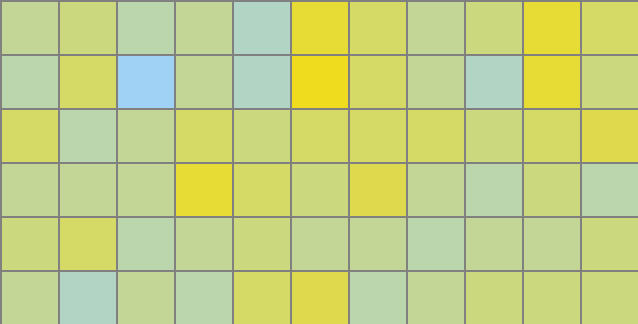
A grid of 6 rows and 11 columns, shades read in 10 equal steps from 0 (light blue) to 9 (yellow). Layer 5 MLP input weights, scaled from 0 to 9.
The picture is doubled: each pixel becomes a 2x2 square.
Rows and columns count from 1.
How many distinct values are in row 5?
4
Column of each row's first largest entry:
6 6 11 4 2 6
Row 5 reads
5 6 3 4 5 4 4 3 4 4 5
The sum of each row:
55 49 60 53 47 48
